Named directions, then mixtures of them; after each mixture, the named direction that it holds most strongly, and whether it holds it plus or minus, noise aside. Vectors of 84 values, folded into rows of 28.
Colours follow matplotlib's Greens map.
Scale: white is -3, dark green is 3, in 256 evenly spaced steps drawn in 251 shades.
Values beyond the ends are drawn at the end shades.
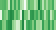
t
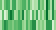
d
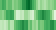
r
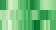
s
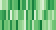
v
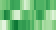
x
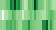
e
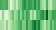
s, plus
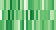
t, plus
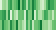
v, plus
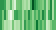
d, minus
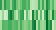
d, plus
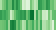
r, minus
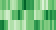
x, minus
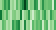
t, minus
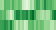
r, minus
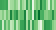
v, minus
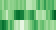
r, minus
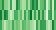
d, minus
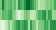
r, plus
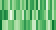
d, minus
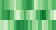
r, plus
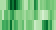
e, plus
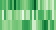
e, plus
